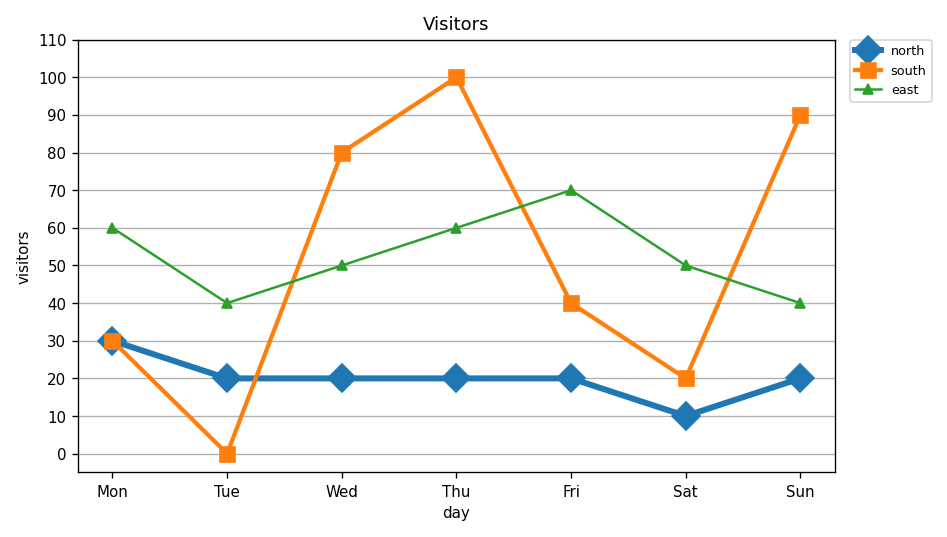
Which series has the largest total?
east
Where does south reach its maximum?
Thu
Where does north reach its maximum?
Mon
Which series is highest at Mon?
east
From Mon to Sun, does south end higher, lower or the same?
higher
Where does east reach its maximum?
Fri
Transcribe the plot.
Title: Visitors
x-axis: day, ticks Mon Tue Wed Thu Fri Sat Sun
y-axis: visitors, ticks 0 10 20 30 40 50 60 70 80 90 100 110
Legend: north, south, east
Values:
north: 30 20 20 20 20 10 20
south: 30 0 80 100 40 20 90
east: 60 40 50 60 70 50 40
